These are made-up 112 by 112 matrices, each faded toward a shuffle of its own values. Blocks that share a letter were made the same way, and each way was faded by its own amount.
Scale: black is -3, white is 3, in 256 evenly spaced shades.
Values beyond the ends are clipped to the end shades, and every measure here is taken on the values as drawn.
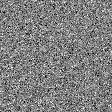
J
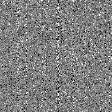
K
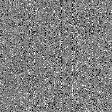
K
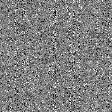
K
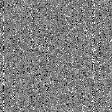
K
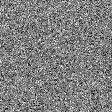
J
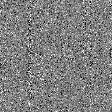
K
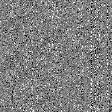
K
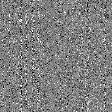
K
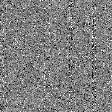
K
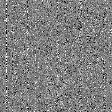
K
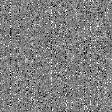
K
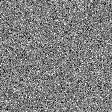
J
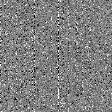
K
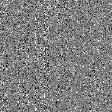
K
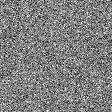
J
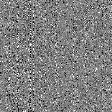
K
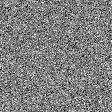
J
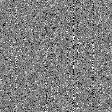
K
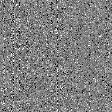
K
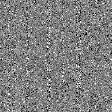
K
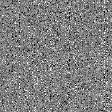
K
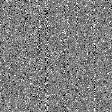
K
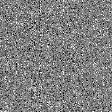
K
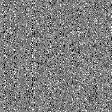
K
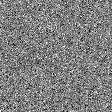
J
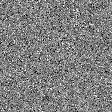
J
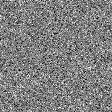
J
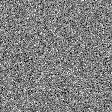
J
